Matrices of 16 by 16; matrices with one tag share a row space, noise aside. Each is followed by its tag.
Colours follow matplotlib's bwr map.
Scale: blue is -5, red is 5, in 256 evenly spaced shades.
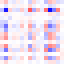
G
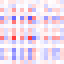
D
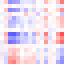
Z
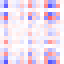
G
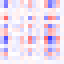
G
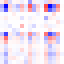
G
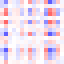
G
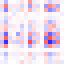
G
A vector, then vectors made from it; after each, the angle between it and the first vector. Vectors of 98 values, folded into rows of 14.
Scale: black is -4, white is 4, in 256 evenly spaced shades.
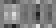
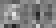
nearly parallel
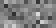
partly opposed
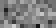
partly opposed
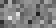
partly aligned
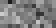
partly aligned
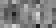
nearly opposite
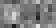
nearly parallel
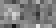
nearly parallel
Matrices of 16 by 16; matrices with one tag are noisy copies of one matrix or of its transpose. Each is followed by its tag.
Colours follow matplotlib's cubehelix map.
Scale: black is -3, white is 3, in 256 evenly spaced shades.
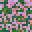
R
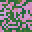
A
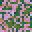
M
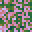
R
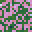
M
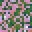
M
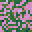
A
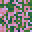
R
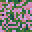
A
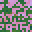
R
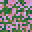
R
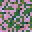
M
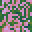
A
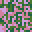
R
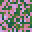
M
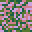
A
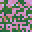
R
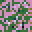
M
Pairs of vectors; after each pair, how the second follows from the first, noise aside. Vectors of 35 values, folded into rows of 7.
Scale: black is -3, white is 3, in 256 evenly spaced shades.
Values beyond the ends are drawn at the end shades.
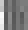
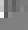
partly zeroed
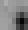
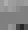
partly zeroed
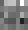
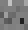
partly zeroed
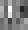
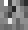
shuffled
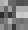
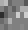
partly zeroed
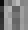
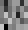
shuffled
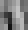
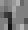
partly zeroed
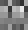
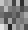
shuffled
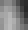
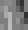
partly zeroed
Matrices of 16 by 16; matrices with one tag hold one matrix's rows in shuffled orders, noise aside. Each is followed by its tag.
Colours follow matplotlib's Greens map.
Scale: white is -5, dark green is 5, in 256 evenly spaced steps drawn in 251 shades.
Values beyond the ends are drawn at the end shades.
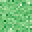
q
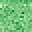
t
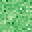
q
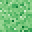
t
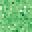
t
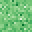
t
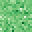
t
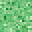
q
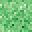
t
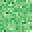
q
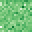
t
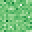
q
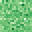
t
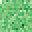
t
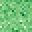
t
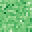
q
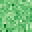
q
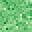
q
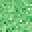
q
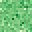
t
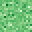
q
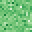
q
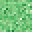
q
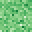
t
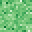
q
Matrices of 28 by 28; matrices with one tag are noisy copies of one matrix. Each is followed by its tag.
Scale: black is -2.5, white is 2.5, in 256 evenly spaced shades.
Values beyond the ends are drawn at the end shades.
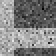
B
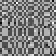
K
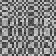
K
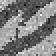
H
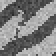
H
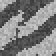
H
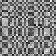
K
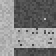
B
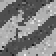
H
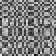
K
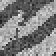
H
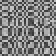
K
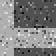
B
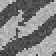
H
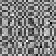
K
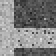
B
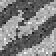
H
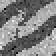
H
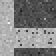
B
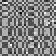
K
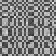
K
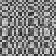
K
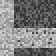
B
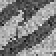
H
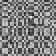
K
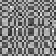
K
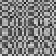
K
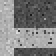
B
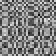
K
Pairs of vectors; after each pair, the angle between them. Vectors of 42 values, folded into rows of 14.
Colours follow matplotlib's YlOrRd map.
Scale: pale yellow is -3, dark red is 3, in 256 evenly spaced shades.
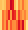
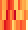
partly aligned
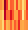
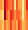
nearly parallel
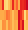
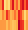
nearly parallel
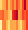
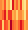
partly opposed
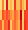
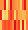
partly opposed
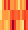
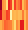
partly opposed
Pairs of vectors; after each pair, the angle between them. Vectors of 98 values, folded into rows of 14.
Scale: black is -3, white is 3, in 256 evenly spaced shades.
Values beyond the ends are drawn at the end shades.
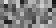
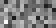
partly opposed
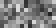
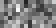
nearly parallel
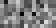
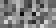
nearly parallel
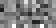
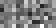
nearly parallel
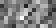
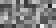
partly aligned
